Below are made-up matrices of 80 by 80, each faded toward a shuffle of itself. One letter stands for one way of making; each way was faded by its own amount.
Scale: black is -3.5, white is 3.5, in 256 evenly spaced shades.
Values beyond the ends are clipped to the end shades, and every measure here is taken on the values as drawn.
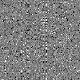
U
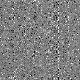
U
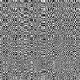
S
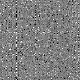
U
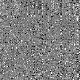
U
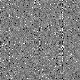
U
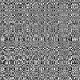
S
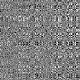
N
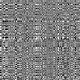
S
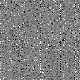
U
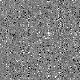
U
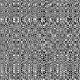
S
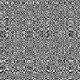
S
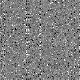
U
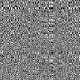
N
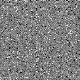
U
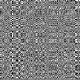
S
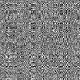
N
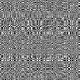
S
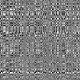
S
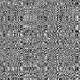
N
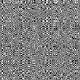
N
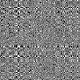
N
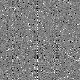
U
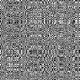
N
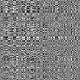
S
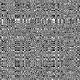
N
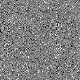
U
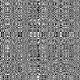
S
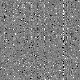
U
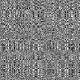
N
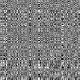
S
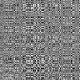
S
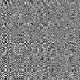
N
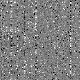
U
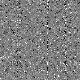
U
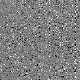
U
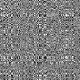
N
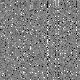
U
